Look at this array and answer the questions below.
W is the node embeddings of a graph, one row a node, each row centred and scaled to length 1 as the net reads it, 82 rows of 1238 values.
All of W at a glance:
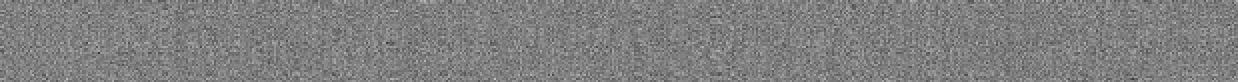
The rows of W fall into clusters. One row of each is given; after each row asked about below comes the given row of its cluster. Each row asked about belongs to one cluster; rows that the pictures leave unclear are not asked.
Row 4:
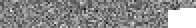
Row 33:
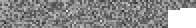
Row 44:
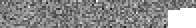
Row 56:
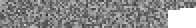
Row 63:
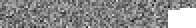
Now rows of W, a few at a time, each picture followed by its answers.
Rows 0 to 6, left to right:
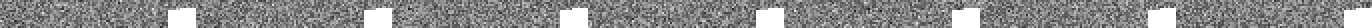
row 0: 63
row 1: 63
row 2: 44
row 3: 63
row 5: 56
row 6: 56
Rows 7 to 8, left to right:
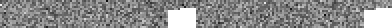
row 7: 44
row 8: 4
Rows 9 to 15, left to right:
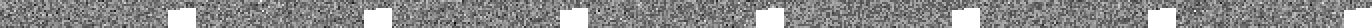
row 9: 56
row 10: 33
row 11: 33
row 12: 44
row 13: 44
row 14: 33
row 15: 56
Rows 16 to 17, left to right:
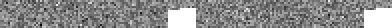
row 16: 4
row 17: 4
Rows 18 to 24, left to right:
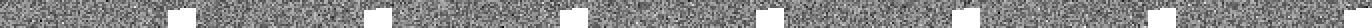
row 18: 44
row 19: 56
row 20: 44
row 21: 33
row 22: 63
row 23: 44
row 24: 33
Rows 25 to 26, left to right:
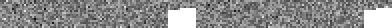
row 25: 4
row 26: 33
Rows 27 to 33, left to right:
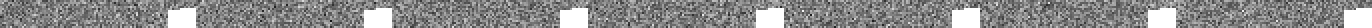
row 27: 56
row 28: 4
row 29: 4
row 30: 4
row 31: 56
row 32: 4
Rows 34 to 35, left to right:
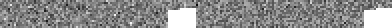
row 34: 4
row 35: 44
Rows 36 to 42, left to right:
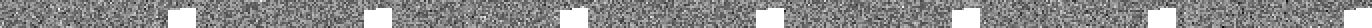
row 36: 63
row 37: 33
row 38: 33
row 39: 4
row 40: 4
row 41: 44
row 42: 44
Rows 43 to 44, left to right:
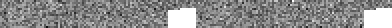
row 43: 44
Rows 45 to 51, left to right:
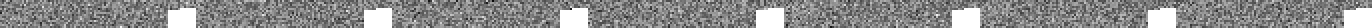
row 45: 4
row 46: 33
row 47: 33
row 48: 63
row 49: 44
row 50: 44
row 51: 44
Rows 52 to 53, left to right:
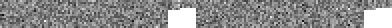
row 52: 63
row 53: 63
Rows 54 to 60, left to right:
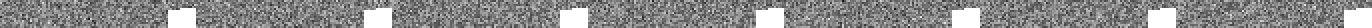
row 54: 33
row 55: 63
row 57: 44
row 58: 44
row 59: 33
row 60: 33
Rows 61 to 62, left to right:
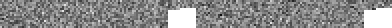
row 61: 63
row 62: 33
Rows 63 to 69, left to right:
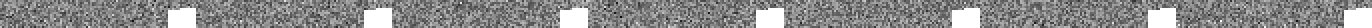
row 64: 63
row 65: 4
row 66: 33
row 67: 44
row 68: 33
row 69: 63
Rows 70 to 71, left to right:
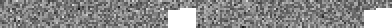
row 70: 4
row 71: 44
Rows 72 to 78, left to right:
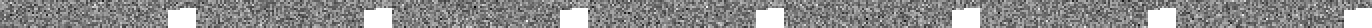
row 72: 56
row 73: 4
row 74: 4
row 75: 4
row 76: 63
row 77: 44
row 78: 33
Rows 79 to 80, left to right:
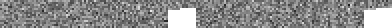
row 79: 33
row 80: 63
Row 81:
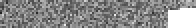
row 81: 4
